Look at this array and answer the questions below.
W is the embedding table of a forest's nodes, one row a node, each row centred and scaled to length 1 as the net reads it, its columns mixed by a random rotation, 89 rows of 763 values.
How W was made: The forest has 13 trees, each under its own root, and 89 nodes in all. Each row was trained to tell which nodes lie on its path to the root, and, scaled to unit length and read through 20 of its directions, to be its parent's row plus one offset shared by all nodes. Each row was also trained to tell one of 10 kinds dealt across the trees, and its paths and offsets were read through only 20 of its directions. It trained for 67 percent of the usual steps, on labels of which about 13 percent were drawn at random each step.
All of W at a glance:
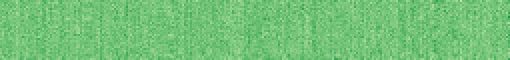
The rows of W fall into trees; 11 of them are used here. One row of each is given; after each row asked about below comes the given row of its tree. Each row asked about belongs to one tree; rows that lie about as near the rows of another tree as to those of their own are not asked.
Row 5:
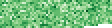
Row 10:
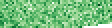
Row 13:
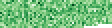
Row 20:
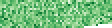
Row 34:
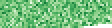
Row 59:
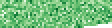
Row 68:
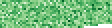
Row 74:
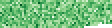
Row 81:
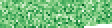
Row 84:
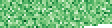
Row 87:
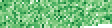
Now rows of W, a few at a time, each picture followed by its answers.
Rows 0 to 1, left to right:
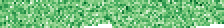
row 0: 87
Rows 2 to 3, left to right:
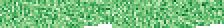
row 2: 87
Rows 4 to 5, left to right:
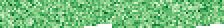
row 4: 59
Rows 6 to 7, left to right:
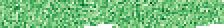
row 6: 81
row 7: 13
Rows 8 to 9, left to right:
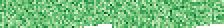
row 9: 20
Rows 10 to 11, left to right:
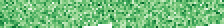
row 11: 81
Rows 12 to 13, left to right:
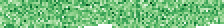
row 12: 84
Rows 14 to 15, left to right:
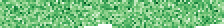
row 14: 87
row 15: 59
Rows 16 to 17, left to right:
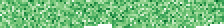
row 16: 59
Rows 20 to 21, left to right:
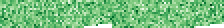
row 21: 10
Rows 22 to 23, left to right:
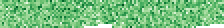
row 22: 68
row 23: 20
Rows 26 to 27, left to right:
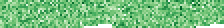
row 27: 5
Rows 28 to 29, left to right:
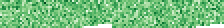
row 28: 59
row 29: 68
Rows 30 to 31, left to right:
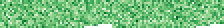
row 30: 84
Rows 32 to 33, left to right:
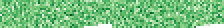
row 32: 87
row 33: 20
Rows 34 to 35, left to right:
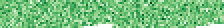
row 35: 13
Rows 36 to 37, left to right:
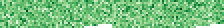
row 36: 84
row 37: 68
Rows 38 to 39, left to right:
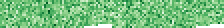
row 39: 68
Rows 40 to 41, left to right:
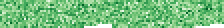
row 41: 87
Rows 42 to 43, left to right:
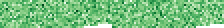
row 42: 34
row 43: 74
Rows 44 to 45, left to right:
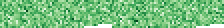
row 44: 84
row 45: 84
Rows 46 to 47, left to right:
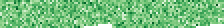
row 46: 68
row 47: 5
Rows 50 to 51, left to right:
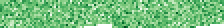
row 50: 34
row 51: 5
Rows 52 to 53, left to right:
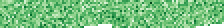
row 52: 84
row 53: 13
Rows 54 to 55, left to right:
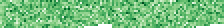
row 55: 5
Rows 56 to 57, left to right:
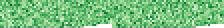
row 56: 59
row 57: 84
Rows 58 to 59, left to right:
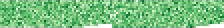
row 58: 74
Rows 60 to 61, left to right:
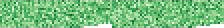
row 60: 87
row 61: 68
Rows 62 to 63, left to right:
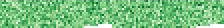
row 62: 84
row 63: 20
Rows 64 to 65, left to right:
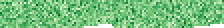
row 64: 13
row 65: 87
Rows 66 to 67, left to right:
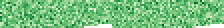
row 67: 87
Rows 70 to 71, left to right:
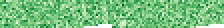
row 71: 34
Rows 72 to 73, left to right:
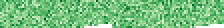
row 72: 68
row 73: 10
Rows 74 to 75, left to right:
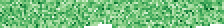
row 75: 68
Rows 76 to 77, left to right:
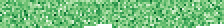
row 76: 10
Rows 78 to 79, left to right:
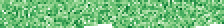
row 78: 10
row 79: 87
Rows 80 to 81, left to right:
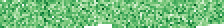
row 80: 74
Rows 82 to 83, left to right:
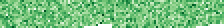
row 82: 84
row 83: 81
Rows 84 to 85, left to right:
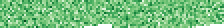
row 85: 13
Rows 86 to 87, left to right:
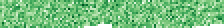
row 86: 81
